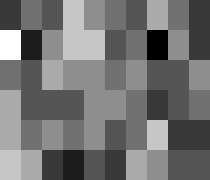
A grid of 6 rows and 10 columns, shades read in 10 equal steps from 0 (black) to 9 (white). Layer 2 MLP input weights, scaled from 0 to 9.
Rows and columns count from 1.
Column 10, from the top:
2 2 5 4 2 3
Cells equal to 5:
12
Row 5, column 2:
4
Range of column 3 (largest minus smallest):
4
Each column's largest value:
9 6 6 7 7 5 6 7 5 5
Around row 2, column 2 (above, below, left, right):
4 3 9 5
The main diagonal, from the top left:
2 1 6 3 5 2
